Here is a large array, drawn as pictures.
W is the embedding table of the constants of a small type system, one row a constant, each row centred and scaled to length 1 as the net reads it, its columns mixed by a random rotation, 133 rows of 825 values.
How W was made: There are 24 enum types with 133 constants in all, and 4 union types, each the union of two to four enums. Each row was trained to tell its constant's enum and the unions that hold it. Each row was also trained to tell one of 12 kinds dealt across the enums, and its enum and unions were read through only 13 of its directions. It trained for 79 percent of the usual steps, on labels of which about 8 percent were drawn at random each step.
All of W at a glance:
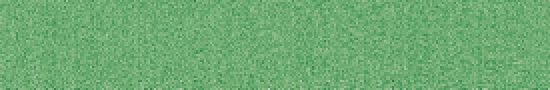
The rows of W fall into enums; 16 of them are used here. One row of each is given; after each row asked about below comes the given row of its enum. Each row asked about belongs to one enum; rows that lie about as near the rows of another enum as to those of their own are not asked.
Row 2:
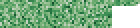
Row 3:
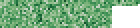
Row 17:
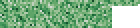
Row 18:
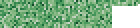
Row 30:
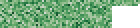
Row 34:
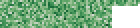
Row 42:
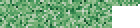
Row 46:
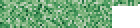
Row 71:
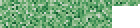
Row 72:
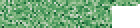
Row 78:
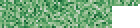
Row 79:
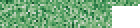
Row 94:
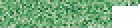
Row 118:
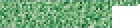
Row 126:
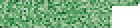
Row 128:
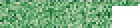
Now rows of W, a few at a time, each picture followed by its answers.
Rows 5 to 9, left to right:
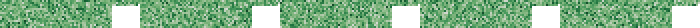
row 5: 34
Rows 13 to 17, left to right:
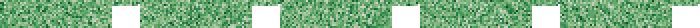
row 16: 46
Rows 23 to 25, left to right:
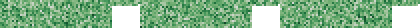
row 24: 126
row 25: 3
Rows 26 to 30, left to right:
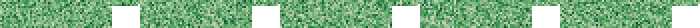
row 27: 3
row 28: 118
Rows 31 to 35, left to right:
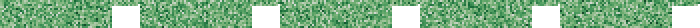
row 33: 118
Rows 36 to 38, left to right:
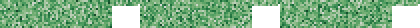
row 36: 118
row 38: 3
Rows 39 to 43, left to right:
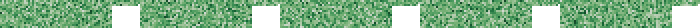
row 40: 94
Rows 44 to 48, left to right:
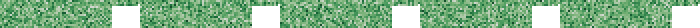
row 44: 2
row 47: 78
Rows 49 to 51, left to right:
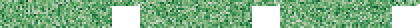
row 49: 94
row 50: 94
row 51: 94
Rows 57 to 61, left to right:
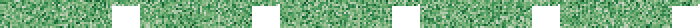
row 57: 18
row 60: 79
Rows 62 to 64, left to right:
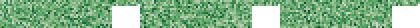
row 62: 72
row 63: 126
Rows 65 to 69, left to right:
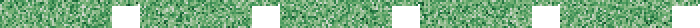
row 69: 3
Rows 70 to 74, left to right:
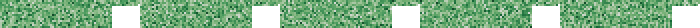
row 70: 17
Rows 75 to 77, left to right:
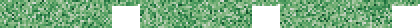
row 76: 18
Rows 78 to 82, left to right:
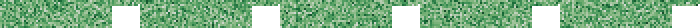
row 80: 17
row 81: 126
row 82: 42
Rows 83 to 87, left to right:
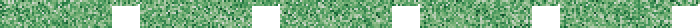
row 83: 118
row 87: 126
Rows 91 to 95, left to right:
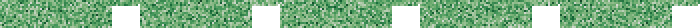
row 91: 3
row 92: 18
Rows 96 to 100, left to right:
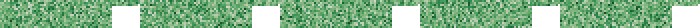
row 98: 17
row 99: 30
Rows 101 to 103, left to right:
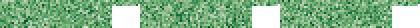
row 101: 34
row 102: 46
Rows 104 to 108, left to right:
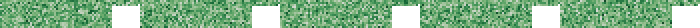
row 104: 18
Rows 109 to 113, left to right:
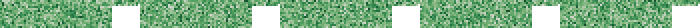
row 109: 34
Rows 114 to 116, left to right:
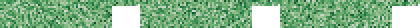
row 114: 79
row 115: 72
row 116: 126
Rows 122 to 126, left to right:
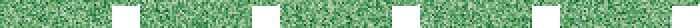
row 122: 94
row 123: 118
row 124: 17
